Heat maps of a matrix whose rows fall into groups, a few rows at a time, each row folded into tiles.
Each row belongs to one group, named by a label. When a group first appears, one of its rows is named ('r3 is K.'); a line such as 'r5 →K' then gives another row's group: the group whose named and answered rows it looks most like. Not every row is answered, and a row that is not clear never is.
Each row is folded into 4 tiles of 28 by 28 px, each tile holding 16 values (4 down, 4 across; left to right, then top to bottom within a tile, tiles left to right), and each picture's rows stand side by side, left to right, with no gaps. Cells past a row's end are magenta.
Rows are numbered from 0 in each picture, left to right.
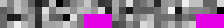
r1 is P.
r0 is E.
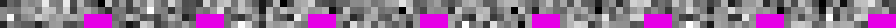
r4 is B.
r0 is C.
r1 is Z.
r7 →E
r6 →E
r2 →E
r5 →E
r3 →B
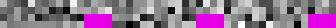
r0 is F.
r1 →Z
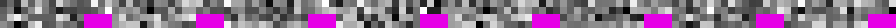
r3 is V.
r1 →E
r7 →P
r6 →Z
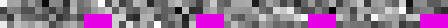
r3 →C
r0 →F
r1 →B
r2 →C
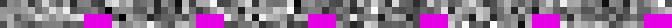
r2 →C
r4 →B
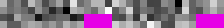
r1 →F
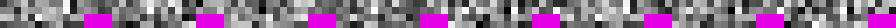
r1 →Z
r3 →Z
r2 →E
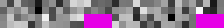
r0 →E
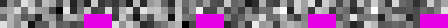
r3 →Z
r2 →P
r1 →V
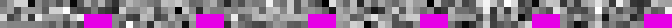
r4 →Z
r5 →Z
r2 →C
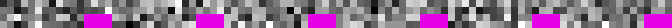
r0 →Z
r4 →P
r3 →E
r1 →Z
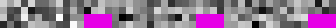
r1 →E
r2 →E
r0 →P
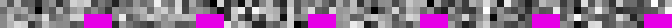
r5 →Z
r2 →V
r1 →C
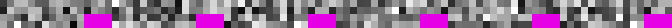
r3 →P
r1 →F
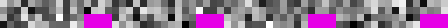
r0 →P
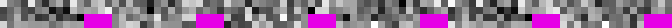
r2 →P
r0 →F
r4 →F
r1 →E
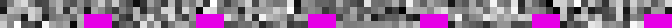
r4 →C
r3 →F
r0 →B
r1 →P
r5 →P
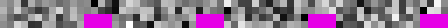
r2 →F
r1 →B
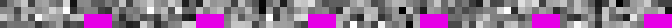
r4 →P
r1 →Z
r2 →E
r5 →E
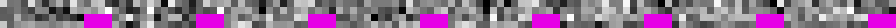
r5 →C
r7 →C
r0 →F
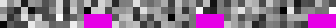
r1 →V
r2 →V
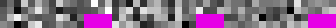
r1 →V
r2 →F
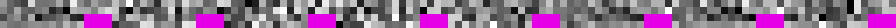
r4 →B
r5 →F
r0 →F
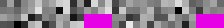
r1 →B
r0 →Z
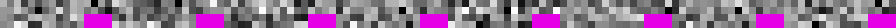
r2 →Z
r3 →B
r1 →F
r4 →V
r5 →C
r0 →E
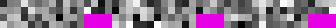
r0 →V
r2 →Z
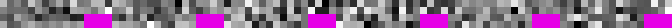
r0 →F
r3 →V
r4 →B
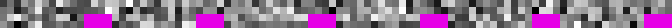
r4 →P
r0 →Z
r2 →C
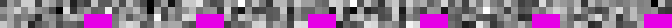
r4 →Z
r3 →P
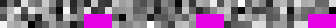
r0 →V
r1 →F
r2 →P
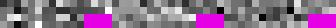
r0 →Z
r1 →C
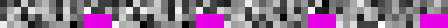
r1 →V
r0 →V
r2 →V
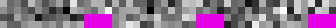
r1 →E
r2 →P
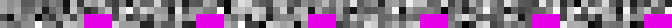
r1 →V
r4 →Z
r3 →P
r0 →F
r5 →V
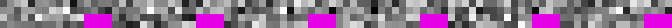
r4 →P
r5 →P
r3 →E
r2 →P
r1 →Z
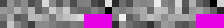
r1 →C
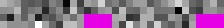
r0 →F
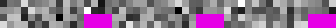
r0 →V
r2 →P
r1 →B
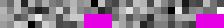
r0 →E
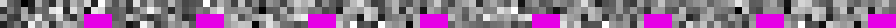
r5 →B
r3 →B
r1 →Z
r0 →P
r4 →C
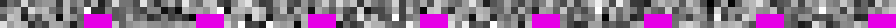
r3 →P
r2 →B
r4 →B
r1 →F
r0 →V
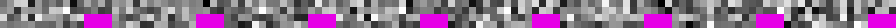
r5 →C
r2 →Z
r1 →E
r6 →Z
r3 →C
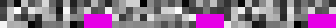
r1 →C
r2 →V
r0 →V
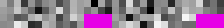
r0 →E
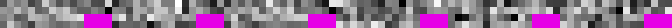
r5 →V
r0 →C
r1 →C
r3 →F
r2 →C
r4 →E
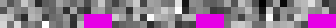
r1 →C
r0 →B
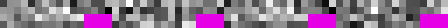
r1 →P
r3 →Z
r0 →C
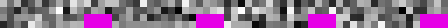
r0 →P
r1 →F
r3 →B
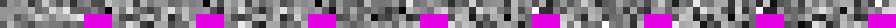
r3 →F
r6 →V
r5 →B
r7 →Z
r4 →V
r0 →C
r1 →E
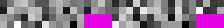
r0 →B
